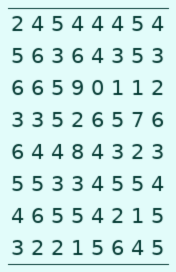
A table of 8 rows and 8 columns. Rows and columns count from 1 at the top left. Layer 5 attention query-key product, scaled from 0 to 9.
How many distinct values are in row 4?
5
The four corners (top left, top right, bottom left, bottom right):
2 4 3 5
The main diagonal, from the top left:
2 6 5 2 4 5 1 5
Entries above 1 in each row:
8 8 5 8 8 8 7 7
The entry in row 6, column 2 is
5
